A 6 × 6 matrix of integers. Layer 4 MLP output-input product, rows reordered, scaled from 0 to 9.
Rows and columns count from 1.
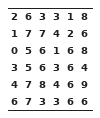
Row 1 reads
2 6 3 3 1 8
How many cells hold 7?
4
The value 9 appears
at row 5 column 6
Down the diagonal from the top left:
2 7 6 3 6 6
